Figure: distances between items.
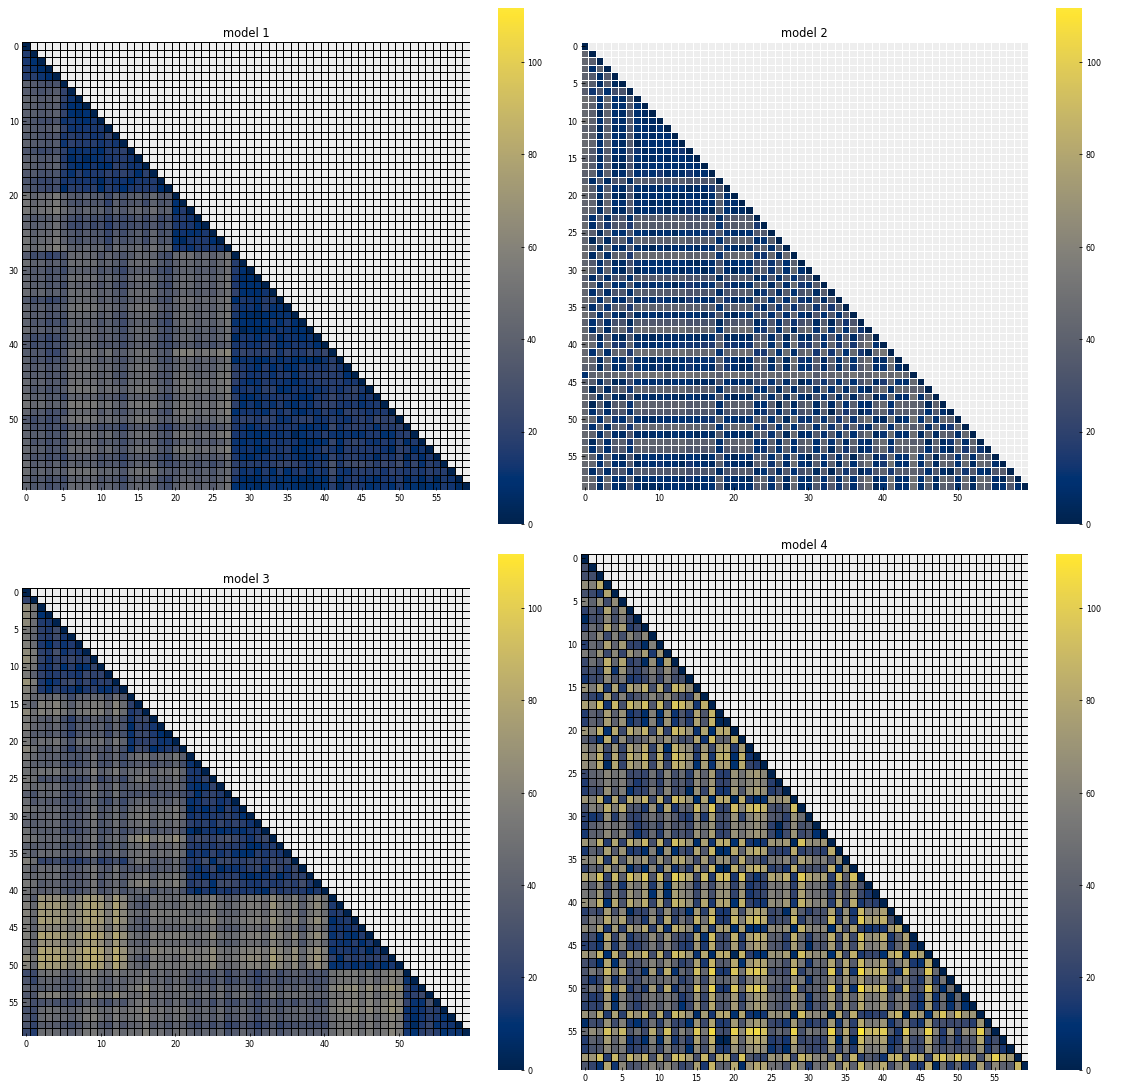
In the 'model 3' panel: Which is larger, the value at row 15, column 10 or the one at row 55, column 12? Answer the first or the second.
the first
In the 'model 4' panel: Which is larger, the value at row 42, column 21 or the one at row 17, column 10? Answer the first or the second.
the second
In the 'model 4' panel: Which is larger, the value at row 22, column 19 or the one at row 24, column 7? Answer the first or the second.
the first
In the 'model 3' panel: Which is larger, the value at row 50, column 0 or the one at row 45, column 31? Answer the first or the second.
the first
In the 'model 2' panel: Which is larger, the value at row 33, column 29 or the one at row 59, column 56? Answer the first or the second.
the first
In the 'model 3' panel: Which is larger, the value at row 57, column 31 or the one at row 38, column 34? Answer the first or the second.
the first
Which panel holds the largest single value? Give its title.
model 4
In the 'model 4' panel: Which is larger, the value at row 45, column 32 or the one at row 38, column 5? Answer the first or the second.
the first
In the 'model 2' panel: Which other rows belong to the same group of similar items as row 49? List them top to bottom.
1, 3, 6, 18, 23, 24, 26, 28, 31, 33, 35, 37, 38, 41, 46, 48, 51, 53, 54, 57
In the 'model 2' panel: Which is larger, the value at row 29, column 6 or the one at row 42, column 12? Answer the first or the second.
the first
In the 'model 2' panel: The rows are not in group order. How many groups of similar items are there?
3
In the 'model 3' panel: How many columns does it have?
60
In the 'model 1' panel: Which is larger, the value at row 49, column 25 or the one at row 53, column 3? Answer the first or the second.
the first
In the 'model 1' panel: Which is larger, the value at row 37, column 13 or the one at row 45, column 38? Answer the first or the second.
the first
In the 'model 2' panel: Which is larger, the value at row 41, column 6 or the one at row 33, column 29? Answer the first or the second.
the second
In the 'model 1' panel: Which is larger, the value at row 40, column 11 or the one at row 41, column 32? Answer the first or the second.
the first
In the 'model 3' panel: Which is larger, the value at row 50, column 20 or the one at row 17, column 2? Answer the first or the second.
the first
